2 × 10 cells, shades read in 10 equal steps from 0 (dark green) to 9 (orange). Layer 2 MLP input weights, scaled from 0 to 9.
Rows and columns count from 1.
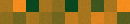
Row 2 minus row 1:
-1 -5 6 -1 -1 7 0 6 1 -6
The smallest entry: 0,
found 2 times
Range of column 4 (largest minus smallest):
1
